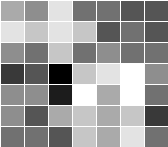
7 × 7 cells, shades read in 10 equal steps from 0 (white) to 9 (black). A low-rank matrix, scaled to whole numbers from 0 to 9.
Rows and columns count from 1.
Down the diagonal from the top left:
3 2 2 2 3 2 5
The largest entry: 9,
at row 4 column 3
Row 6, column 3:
3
